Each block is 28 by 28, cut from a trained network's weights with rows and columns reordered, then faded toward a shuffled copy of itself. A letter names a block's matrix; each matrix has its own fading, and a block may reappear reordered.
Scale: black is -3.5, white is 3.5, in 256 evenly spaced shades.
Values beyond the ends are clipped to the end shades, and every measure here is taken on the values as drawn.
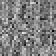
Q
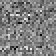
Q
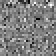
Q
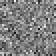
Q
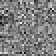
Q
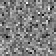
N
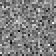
N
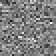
Q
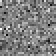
N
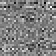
Q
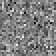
N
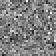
N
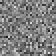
Q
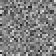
Q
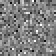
N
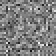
Q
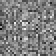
Q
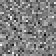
N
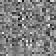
Q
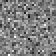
N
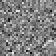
N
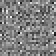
Q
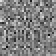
Q
